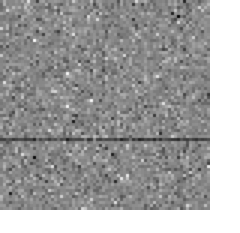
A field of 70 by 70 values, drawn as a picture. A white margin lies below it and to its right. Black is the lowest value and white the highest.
Overall the values sit about 50% of the way up the scale. No regular stripes run through it. A few values lie far out on both sides of the bulk. Row 47 stands out from the rest. There is no overall slope.
